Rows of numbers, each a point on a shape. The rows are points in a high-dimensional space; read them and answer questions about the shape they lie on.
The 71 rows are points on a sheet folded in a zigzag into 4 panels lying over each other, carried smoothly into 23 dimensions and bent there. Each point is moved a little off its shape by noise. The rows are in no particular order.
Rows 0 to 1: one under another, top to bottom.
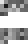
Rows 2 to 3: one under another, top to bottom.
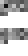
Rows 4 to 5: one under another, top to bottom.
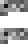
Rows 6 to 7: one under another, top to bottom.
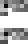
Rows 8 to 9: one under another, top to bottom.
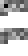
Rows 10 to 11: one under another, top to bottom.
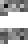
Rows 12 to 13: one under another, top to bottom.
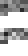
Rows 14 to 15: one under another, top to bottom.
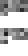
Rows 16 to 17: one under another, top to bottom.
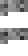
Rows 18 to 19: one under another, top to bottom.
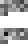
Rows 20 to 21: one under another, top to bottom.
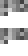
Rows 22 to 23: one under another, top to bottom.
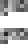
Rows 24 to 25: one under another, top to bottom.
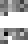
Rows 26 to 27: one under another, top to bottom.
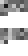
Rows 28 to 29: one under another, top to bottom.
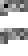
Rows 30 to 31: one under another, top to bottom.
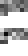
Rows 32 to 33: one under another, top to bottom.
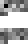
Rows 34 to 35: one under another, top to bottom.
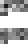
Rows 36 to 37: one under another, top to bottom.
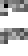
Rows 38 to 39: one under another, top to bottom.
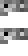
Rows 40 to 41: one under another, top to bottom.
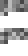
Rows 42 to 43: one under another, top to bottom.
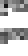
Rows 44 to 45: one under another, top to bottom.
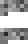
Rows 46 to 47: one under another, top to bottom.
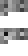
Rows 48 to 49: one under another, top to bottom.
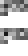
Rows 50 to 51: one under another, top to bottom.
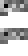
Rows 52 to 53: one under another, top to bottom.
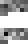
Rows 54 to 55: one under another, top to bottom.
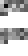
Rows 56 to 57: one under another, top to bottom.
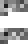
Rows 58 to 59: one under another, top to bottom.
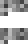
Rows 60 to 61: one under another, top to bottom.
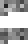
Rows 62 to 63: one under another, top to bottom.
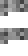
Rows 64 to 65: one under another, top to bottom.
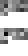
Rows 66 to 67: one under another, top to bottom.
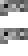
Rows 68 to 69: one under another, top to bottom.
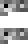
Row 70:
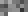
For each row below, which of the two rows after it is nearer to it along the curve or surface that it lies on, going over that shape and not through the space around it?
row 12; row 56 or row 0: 0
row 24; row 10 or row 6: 6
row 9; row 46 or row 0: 46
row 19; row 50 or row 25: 50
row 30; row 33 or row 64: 33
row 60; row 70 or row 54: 54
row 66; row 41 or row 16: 16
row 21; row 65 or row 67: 65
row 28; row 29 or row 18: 29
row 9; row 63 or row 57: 63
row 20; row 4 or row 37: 37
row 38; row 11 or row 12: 12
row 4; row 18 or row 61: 61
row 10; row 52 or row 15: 52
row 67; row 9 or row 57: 57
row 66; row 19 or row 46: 19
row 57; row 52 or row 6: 52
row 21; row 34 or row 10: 34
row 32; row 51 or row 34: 51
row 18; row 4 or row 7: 7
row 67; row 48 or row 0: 0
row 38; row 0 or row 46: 0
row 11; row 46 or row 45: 46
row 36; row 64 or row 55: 55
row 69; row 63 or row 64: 63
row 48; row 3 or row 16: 3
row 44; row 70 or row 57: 70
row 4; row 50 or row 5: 50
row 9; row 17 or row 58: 58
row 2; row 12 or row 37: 12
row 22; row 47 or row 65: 65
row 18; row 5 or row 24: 24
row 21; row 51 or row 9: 9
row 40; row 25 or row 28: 25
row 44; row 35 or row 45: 35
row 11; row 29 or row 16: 16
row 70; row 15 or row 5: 5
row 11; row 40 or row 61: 61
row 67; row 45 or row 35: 45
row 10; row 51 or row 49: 51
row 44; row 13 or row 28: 13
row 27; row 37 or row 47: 37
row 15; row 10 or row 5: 5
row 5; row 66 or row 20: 20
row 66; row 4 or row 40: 4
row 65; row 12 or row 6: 6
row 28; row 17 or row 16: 17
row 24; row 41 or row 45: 41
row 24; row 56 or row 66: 56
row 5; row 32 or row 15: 15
